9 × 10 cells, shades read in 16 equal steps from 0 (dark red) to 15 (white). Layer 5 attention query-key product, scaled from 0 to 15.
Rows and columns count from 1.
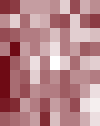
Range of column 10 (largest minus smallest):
11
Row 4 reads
7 0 9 7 10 13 7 9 5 6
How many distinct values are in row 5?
9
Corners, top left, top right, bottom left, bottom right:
2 8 5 13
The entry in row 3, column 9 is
12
